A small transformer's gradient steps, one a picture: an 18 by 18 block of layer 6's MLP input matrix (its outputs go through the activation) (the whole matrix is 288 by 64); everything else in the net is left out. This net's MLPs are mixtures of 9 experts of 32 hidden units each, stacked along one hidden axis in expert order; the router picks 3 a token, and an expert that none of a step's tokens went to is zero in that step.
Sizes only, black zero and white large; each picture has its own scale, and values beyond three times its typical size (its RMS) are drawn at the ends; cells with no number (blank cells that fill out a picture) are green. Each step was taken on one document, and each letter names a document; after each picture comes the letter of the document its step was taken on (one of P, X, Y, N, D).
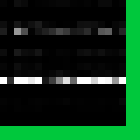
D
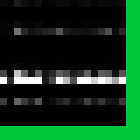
D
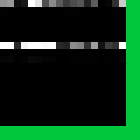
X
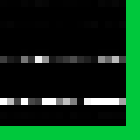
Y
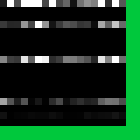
Y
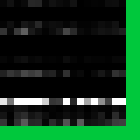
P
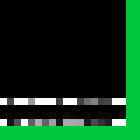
P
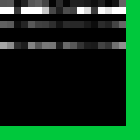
X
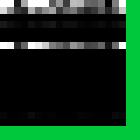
X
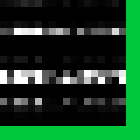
D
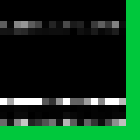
P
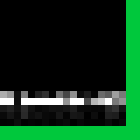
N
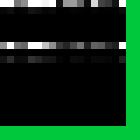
X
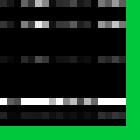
Y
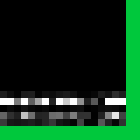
N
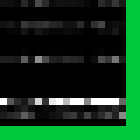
Y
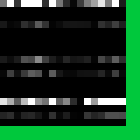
Y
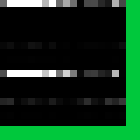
X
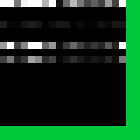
X
